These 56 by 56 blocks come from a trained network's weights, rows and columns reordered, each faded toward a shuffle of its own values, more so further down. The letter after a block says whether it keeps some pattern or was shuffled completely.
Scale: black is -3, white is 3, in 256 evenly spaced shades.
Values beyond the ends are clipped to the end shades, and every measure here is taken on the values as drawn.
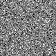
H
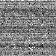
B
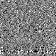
B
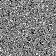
H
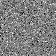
H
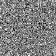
B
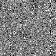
B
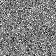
H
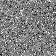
H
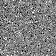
H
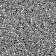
H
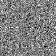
B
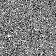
H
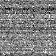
B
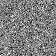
H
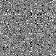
B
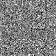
B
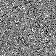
H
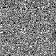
B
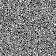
H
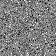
H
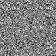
B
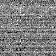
B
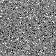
H
